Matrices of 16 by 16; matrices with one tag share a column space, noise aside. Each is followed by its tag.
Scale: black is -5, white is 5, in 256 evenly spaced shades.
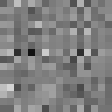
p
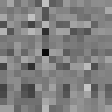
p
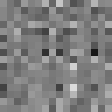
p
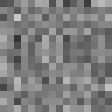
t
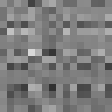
p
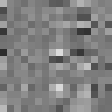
p
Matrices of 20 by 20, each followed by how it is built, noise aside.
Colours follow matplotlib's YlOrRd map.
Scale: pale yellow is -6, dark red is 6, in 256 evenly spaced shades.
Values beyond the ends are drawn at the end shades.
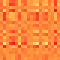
low rank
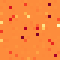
sparse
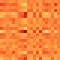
low rank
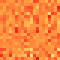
low rank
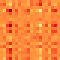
low rank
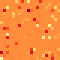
sparse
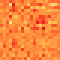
low rank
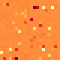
sparse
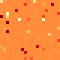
sparse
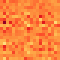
low rank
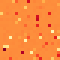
sparse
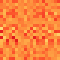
low rank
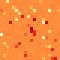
sparse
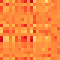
low rank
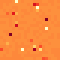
sparse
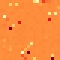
sparse
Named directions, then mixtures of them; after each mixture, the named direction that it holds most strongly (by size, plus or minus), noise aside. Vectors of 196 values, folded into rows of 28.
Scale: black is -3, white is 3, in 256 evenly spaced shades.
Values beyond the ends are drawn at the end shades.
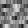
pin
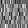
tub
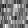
pin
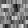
pin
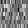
tub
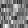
pin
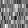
tub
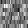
pin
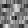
pin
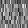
tub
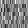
tub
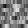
pin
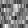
pin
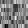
pin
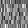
tub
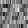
pin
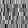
tub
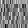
tub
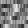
pin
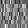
tub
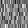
tub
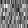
tub
